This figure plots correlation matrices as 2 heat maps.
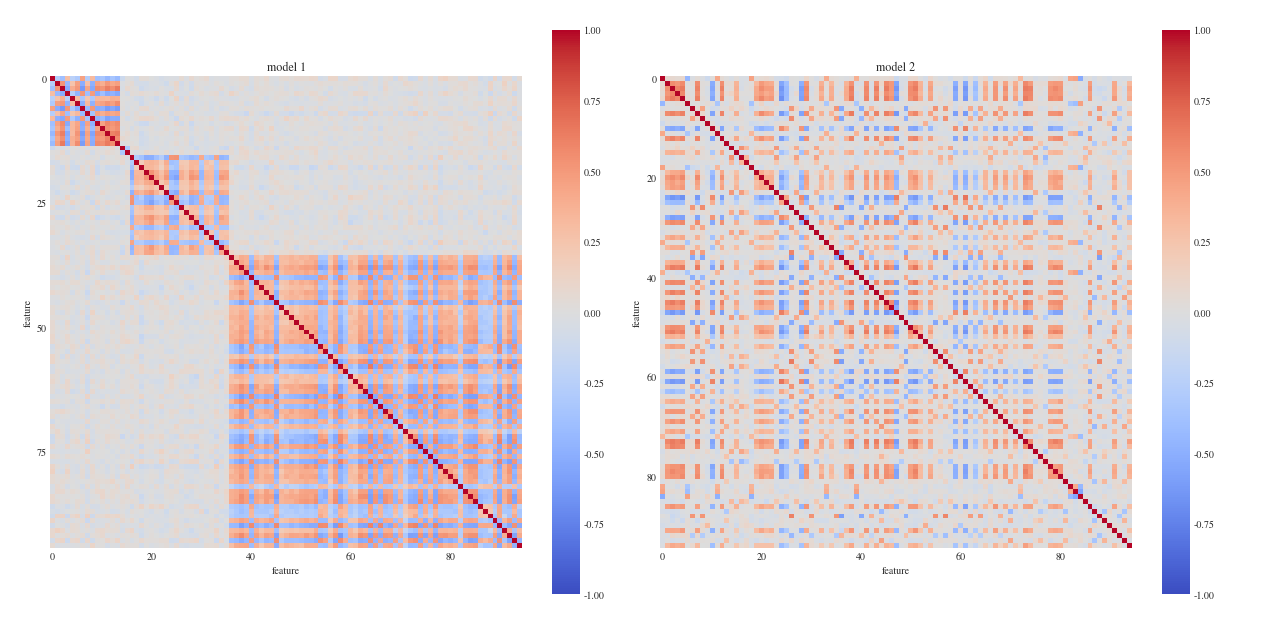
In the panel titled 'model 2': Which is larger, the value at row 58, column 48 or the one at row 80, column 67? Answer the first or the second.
the second
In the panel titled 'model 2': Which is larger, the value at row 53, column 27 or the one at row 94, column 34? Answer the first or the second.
the second
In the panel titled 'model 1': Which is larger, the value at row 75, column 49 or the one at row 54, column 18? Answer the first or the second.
the second
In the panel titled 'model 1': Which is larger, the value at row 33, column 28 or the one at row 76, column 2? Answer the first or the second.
the second
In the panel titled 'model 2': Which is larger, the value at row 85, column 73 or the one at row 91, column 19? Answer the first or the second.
the second
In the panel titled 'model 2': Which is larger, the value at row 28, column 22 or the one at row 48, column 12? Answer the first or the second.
the second
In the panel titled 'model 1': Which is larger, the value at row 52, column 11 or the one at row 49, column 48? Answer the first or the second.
the second
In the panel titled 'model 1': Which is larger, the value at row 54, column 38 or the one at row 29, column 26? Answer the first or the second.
the second
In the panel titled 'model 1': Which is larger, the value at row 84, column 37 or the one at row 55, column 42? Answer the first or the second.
the first
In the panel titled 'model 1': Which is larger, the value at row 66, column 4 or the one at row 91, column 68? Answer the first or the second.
the second
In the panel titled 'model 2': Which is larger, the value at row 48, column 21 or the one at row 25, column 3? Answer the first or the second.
the first
